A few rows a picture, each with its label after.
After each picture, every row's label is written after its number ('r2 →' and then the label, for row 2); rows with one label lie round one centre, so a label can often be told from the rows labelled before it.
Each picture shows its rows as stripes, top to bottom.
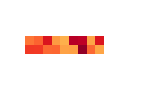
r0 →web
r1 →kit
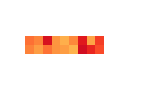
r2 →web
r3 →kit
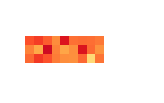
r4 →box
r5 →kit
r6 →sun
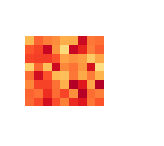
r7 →kit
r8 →web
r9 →sun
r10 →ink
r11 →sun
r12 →web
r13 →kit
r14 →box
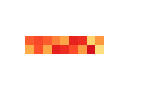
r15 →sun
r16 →ink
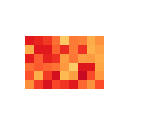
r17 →sun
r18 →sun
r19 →sun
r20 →kit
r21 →kit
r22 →box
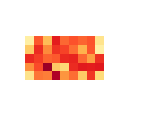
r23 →ink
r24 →ink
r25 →box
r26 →web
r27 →ink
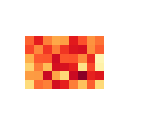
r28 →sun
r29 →box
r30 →ink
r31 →ink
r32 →web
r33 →ink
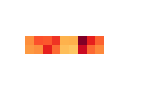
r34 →kit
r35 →kit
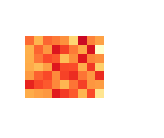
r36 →kit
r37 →ink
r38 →kit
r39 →ink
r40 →box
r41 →sun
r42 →ink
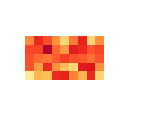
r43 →sun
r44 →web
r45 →box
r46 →kit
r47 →ink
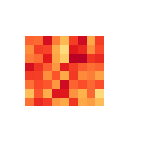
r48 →web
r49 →web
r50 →web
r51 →box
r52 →sun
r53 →box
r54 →ink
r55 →sun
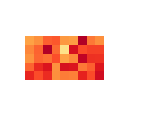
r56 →kit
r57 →web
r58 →kit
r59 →box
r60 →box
